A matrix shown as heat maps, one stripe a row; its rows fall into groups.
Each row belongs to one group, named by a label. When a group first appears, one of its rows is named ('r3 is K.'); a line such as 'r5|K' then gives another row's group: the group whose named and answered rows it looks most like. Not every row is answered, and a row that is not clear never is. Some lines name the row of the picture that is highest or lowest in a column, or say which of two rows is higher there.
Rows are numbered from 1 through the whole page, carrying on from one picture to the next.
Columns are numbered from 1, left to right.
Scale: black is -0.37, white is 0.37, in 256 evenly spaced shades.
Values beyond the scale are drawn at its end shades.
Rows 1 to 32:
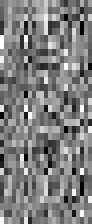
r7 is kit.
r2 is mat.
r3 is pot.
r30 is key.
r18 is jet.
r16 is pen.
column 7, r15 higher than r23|Yes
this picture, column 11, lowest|10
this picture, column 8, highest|17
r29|pot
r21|key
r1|pot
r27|mat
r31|pen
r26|mat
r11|mat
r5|mat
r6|kit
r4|mat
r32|kit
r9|kit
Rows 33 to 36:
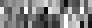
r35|jet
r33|pot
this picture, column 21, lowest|36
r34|pen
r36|jet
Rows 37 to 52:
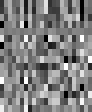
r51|pen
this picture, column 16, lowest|42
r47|pen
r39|jet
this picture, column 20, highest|39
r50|pot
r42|pen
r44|pen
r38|mat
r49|mat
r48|kit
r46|jet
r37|mat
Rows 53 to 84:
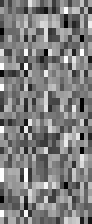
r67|mat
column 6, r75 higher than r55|No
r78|kit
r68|mat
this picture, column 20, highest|72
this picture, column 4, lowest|63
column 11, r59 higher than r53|Yes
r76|pen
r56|pot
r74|mat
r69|jet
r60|pen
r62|kit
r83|kit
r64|pen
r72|jet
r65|kit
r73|jet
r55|pot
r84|jet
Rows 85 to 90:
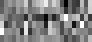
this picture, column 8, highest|87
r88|pen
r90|pot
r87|jet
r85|pot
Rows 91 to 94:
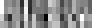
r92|kit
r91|kit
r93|pen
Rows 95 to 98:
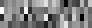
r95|pot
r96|kit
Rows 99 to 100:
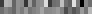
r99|mat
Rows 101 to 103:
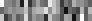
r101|kit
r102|pot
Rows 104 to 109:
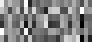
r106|mat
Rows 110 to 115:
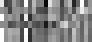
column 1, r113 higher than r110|No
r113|jet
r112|kit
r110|pen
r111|pen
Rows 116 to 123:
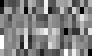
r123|jet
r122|kit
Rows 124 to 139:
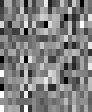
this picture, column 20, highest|131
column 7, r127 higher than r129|Yes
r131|jet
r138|jet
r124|mat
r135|pot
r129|jet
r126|pot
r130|pot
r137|kit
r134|kit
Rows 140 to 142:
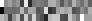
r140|kit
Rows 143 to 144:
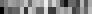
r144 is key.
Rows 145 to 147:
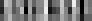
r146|mat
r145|mat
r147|mat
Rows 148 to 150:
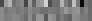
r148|mat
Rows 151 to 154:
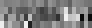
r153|jet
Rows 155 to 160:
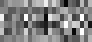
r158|jet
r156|jet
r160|pot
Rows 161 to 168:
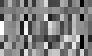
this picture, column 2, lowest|166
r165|kit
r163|mat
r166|jet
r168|pen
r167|mat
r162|pot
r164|kit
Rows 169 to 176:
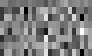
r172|pen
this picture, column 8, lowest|173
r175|pot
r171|mat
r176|mat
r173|pen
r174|key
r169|jet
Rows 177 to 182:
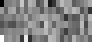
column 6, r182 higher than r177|No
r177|key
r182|kit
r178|jet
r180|key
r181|pot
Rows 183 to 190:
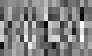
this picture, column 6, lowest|188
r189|key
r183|pot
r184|mat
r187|pen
